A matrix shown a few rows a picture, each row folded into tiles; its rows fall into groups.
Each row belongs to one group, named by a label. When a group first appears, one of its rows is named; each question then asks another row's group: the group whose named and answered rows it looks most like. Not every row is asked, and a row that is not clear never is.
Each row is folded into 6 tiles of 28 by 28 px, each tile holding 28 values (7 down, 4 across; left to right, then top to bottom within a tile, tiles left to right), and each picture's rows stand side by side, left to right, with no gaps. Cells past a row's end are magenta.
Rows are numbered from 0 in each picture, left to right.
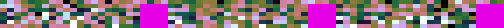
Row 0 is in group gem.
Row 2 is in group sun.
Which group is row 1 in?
sun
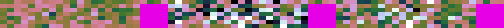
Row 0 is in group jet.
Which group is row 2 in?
gem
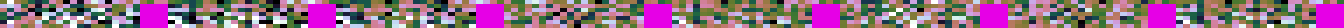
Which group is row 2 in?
sun
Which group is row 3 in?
jet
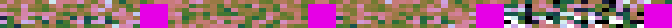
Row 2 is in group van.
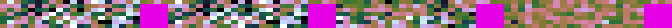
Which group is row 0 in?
gem
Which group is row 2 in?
sun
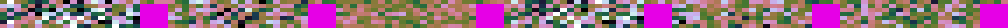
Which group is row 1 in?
jet
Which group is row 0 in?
gem
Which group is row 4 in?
van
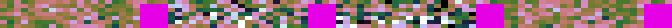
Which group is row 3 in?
jet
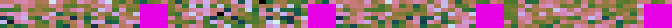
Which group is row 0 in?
van
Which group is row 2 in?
van
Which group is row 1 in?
jet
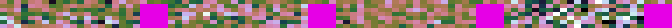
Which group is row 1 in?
jet
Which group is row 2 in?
van
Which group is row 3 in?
gem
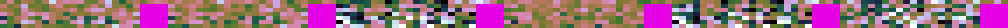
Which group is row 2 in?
sun
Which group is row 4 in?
sun
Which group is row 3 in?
van
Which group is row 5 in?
gem
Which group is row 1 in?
van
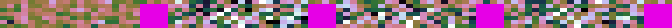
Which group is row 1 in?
gem
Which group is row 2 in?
gem
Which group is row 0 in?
van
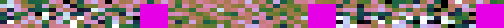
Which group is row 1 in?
jet
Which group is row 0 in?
gem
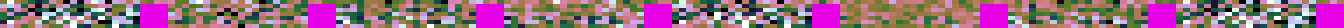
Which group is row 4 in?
gem
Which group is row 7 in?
gem
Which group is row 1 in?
jet
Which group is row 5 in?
van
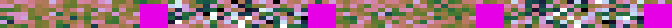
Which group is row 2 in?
jet
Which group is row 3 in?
gem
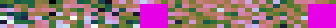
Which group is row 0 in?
sun
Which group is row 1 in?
jet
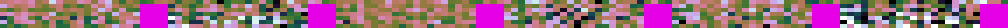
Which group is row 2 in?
van
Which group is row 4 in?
van
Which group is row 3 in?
jet
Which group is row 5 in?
sun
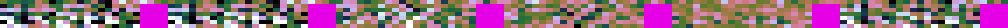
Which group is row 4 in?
van
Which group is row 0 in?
sun
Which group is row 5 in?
sun
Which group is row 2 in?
gem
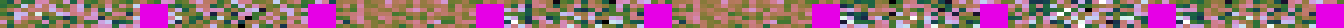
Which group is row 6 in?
gem
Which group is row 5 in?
sun
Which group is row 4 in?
van
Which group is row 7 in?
sun
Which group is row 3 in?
sun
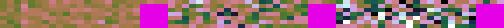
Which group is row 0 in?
van
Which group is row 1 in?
jet
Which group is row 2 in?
gem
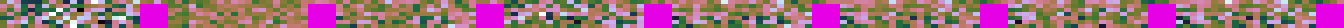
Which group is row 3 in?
jet
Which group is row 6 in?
van
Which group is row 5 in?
van
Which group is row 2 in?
van
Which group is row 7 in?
van
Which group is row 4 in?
van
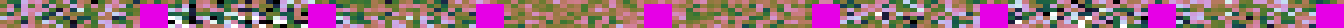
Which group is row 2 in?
sun
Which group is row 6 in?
gem
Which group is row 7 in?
van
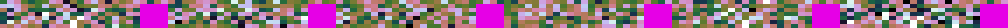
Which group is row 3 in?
jet
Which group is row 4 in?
gem
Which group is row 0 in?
gem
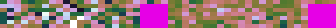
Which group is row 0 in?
gem
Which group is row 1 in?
jet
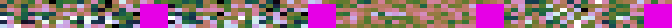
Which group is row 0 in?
sun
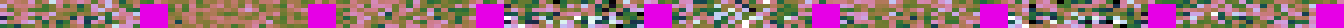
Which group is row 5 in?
van
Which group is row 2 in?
jet
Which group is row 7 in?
jet
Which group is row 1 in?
van
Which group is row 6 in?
sun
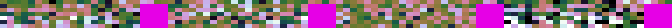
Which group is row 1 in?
jet
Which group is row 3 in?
sun
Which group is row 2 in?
jet
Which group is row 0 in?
sun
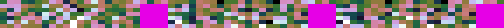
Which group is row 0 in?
gem
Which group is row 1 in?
sun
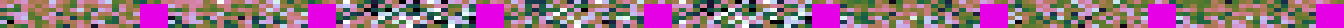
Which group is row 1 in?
van
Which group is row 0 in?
van
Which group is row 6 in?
jet
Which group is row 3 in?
gem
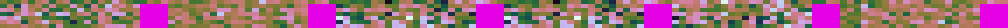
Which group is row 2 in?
sun
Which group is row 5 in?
van
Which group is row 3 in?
sun
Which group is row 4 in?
van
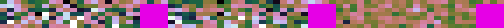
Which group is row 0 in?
gem
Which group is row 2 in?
van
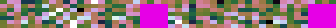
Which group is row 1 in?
sun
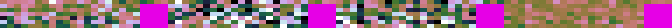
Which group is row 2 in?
sun
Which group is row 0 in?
van
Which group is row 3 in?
van
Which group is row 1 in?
gem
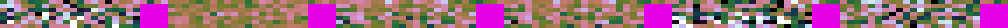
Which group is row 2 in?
van
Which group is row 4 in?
sun
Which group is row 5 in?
jet
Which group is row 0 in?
gem
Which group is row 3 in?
van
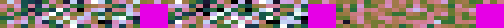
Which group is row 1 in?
gem
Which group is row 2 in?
van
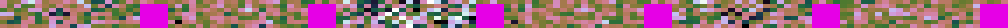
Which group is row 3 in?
van
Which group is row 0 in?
jet
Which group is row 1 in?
van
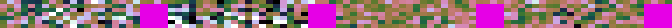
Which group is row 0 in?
gem
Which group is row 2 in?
van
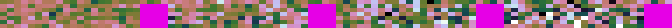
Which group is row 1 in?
van
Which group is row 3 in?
gem
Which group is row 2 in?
jet
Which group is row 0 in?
jet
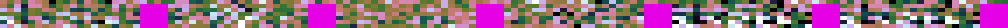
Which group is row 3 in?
jet
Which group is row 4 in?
sun
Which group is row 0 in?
sun
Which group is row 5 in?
sun
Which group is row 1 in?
gem
